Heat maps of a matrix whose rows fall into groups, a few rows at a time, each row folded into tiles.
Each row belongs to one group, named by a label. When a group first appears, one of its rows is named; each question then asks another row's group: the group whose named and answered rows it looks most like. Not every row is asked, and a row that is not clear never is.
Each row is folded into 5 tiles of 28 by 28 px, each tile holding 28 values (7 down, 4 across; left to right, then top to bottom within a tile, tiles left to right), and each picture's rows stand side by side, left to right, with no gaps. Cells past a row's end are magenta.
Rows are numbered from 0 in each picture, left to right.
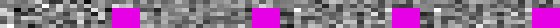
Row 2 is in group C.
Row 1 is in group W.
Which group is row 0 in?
W
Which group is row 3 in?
C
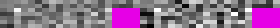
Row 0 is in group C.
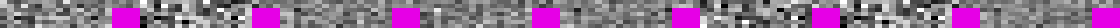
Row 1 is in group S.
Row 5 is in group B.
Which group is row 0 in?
S
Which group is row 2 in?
W
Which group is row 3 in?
C
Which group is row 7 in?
W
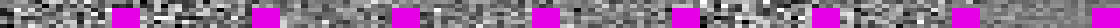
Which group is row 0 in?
C
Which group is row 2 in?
B
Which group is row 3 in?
C
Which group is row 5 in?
S
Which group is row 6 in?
W
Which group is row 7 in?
B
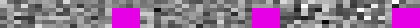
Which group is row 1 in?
W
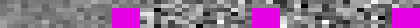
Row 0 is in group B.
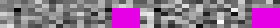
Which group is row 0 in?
W
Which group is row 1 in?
W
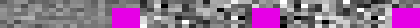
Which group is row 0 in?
B
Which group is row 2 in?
S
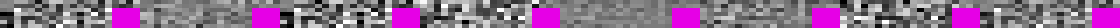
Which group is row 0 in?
C
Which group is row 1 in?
W
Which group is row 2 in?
C
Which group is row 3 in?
S
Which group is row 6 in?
B
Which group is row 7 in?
C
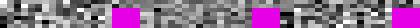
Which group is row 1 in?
W
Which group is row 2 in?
C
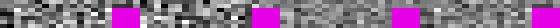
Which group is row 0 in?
C
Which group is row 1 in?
B
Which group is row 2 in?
W
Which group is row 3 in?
C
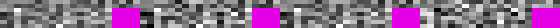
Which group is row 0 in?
C
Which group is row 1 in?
C
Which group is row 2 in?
C
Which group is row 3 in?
W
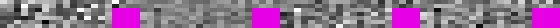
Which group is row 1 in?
W
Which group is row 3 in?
W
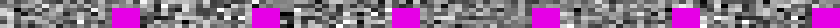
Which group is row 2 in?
C
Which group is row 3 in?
B
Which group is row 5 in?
B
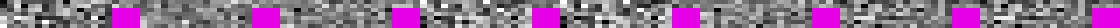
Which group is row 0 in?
B
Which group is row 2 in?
W
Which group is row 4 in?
S
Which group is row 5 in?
W
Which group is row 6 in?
B
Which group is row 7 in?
B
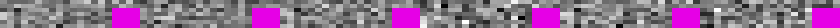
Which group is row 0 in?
W
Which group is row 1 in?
B
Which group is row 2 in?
W
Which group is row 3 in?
B
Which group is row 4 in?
W
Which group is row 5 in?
C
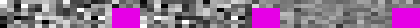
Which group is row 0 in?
S
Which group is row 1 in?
B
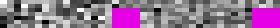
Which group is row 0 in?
S
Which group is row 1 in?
W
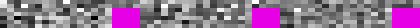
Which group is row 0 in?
S
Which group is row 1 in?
S
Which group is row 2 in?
C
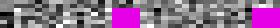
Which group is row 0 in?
C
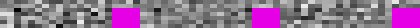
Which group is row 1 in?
W
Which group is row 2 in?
S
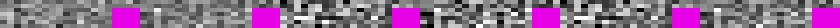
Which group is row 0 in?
W
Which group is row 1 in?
C
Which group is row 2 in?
B
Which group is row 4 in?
B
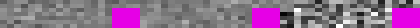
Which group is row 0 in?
B
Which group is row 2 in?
C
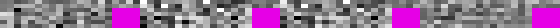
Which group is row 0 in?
W
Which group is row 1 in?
S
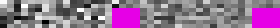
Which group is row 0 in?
S
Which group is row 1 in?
S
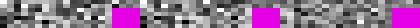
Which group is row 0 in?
S
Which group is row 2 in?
W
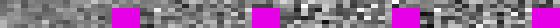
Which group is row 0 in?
B
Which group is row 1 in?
C
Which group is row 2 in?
S
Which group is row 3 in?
C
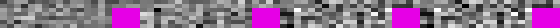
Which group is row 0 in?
B
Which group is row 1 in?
W
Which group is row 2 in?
C
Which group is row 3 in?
C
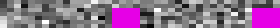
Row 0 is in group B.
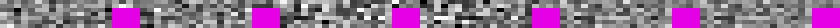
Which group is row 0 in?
W
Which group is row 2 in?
S
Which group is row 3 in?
B
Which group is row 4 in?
S
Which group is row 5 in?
S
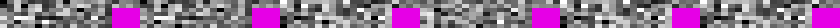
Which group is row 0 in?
B
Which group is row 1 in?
B
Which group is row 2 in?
S
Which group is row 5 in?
S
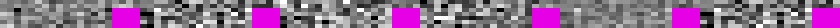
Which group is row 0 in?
W
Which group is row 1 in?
C
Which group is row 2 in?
S
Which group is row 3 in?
B
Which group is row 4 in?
C
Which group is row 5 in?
C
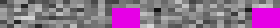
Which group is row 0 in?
B
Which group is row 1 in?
W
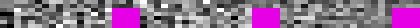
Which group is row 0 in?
C
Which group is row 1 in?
S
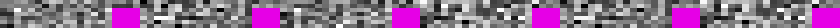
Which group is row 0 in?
C
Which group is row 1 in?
B
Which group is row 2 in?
C
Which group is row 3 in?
S
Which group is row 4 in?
B
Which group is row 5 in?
S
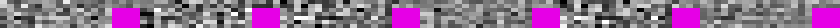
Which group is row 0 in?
S
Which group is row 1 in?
C
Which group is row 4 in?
B
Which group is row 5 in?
S
